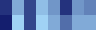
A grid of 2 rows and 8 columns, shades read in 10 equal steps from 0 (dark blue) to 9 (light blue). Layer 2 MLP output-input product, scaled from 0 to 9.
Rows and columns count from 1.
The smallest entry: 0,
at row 2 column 1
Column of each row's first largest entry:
4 2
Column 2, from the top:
7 9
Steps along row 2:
up down up down down up same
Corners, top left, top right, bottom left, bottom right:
1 5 0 7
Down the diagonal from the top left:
1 9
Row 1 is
1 7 2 8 6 1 6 5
